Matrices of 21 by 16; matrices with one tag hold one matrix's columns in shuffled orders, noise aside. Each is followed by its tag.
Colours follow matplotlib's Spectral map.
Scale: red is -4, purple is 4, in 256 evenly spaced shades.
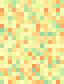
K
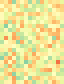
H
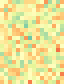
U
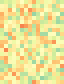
K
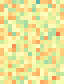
U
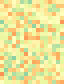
H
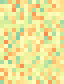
U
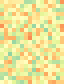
H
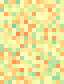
H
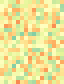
K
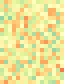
K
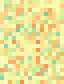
K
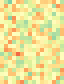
U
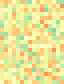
U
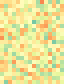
H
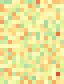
U
